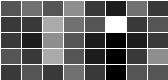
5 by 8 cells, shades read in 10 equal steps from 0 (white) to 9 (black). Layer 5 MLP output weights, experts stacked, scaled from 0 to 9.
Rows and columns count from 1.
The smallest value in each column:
6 5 3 4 6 0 5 4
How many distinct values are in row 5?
4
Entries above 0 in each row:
8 7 8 8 8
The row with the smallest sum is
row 2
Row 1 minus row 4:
0 -2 3 -2 -1 -1 -2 3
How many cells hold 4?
3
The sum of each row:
48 41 57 50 53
